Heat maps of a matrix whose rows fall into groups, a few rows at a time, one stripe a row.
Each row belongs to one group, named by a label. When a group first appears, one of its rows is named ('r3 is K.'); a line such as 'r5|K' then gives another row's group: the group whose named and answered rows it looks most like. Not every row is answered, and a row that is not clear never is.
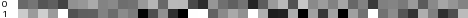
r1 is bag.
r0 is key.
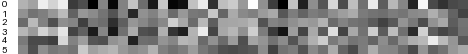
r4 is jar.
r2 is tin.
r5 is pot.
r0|bag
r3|bag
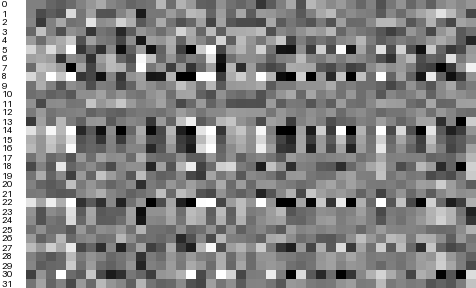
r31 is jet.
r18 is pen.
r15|bag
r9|tin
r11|pot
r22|bag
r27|bag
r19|jet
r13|pen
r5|bag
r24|jar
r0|key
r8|bag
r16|bag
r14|bag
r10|key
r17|jet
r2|pot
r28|jar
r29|jar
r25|jet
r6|tin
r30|pen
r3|tin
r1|jar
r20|jar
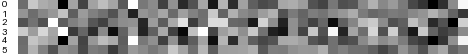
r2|pen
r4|jet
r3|bag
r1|jar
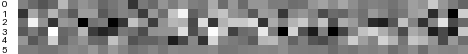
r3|pen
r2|tin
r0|jar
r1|pen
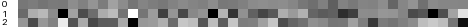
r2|jar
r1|jet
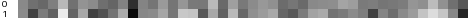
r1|jar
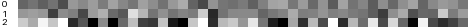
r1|tin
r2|bag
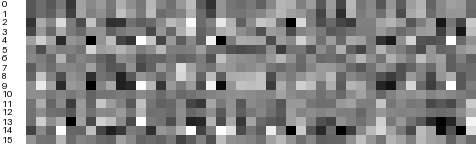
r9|tin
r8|tin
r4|tin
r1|key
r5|pot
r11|jet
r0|key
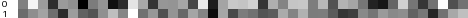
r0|tin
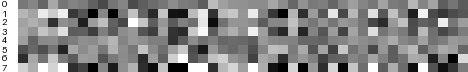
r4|pot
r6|pen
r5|key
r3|bag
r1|bag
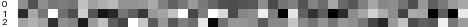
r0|pot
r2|tin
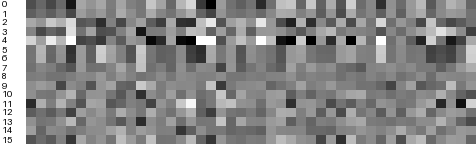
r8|key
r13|jar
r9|tin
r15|key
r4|bag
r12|key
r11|pen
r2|bag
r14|pot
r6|jet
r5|jet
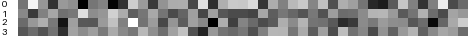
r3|key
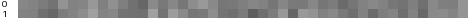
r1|key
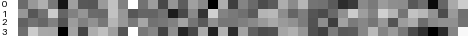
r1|pot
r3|jet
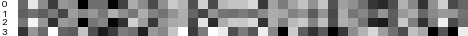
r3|pen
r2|tin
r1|key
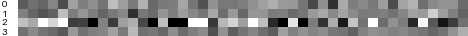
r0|key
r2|bag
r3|jet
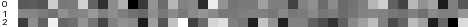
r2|pen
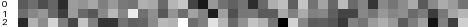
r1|jet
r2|pen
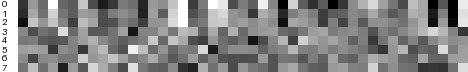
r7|jet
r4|key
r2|pen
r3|jar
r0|pen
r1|pen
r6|pot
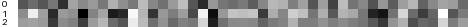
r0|key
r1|tin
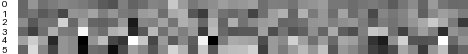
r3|pot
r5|tin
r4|tin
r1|key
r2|jar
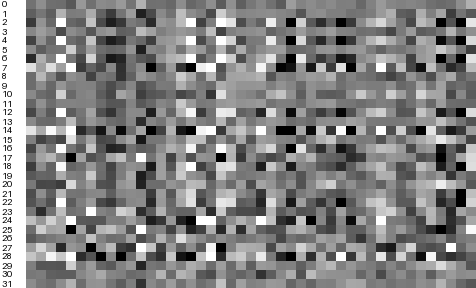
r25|jet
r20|jar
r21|pen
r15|jar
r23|pot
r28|bag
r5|jar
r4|pen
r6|pen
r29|jar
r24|bag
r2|pen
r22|pen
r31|jar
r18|pen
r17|jet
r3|tin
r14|bag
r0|jet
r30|key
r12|pen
